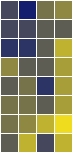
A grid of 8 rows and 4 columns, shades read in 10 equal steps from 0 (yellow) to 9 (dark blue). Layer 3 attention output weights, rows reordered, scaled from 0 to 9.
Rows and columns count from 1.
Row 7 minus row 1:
-2 -5 -3 -4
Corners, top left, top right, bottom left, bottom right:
7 4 6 2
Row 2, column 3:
6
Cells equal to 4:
3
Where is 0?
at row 7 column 4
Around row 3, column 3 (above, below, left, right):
6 6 8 2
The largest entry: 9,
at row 1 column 2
